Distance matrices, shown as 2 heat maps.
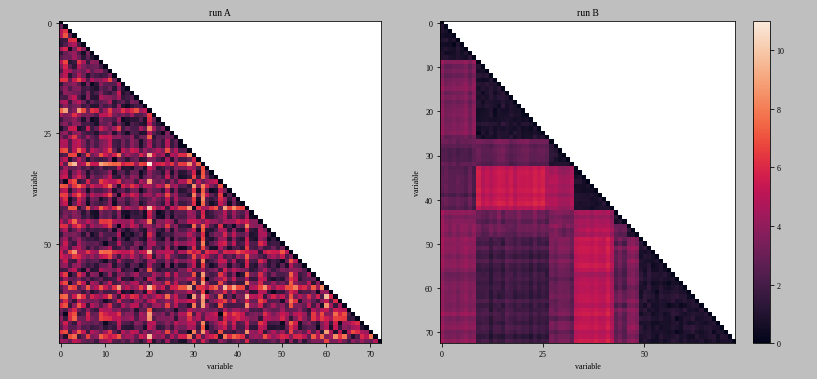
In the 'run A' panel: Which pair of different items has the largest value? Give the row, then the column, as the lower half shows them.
32, 20
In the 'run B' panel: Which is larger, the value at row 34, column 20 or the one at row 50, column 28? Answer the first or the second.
the first
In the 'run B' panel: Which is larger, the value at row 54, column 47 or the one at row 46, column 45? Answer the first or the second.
the first
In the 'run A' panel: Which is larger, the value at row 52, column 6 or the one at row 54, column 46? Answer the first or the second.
the first
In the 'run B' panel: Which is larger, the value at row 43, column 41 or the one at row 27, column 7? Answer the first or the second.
the first
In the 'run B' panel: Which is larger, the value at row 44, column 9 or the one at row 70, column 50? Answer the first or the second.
the first
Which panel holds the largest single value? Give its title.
run A
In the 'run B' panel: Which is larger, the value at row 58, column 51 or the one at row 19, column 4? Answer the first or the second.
the second
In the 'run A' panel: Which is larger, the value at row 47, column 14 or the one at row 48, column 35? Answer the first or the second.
the second
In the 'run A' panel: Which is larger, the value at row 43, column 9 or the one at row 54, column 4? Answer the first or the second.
the second
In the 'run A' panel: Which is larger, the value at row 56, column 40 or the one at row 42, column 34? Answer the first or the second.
the second
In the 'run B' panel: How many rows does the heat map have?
73
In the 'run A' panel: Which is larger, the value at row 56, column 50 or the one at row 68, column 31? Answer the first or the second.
the first
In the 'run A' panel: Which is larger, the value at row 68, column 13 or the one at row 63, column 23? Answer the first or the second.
the first
